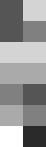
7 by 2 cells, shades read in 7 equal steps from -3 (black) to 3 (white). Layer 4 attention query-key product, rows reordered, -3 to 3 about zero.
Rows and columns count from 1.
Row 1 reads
-1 2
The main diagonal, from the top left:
-1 0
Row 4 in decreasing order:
1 1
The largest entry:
3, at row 7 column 1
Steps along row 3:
same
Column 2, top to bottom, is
2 0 2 1 -1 0 -2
